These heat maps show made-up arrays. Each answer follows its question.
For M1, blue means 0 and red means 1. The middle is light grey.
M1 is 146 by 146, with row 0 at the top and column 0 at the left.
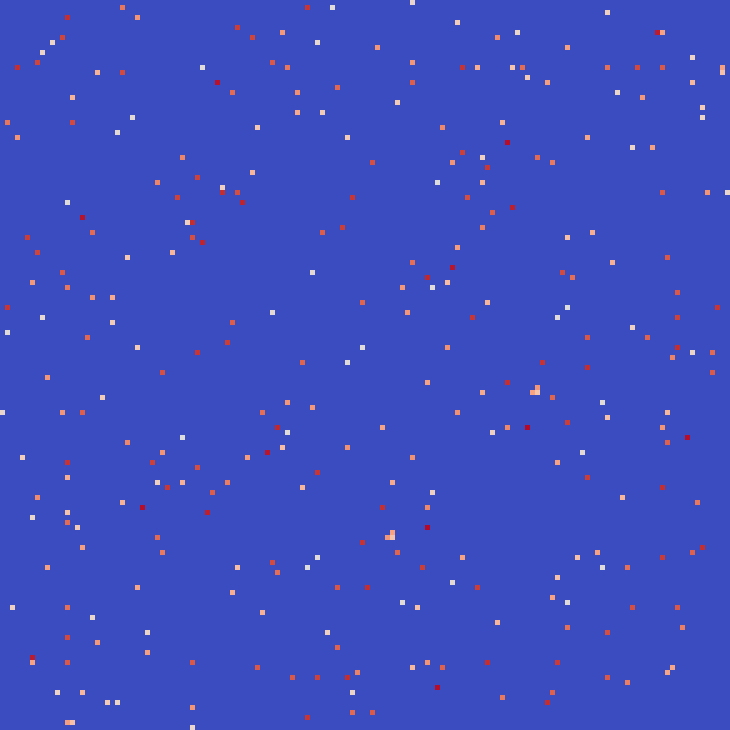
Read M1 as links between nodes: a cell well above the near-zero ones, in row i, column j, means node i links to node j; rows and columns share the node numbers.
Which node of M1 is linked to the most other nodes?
node 13
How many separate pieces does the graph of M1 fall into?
4
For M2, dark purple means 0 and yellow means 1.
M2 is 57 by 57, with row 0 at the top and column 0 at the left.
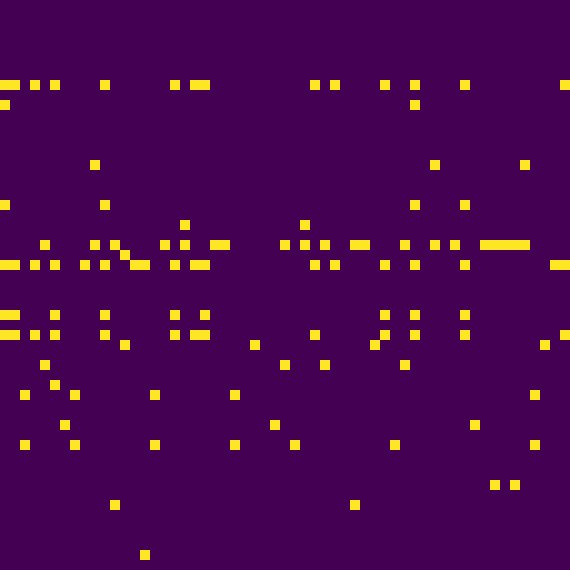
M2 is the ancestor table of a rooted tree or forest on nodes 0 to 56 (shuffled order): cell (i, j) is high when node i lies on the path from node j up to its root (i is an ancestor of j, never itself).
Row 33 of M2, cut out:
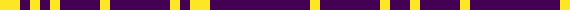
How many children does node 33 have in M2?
4
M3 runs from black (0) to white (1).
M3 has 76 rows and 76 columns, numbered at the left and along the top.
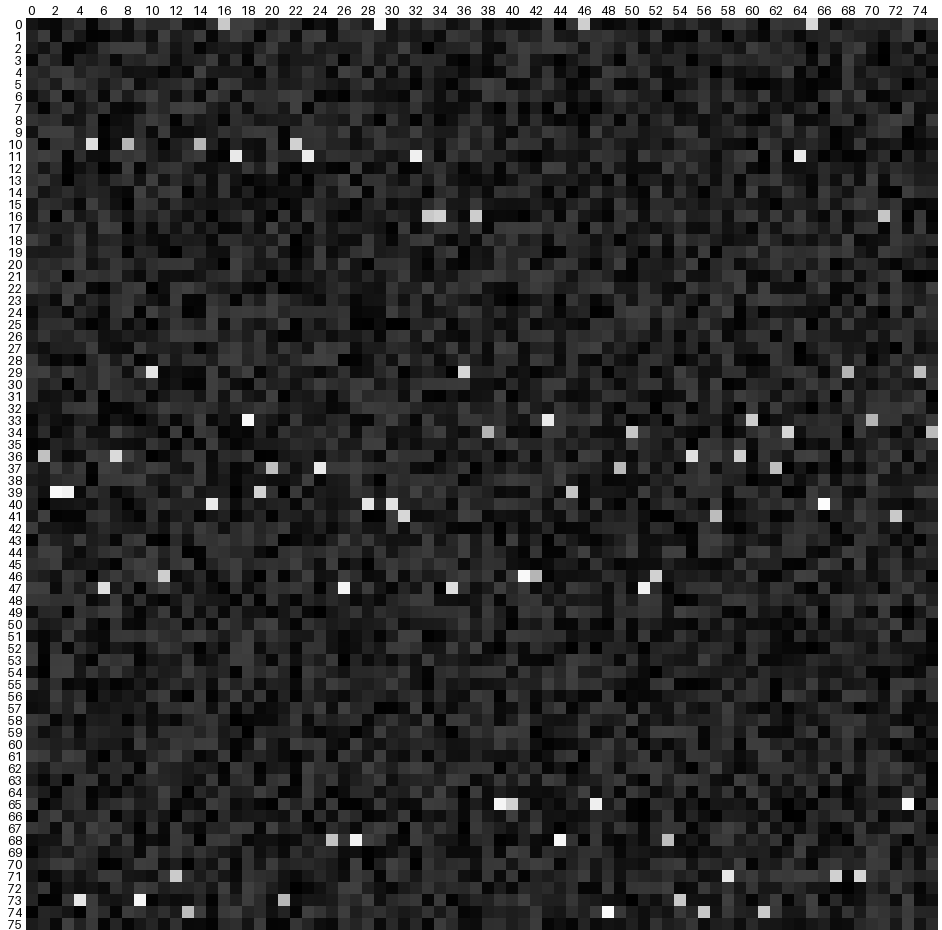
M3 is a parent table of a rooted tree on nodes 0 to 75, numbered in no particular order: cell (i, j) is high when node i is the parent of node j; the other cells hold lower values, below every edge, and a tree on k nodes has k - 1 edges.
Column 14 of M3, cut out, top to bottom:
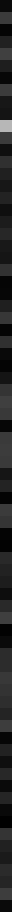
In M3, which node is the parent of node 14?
10
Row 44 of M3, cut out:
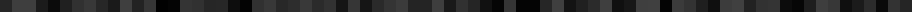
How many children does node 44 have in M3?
0
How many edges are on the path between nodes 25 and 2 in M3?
6
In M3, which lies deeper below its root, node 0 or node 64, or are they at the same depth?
node 64
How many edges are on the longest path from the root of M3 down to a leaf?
3
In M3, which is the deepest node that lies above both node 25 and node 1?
29
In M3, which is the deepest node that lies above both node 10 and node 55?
29
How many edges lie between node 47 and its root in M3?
2
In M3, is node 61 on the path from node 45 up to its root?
no
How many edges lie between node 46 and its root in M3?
1
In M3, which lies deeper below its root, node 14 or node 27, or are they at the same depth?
the same depth
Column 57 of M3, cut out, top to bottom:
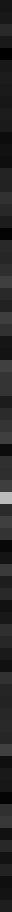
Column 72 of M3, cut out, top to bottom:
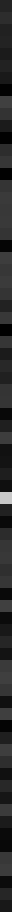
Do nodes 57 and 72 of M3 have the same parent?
yes
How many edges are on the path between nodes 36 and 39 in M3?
4
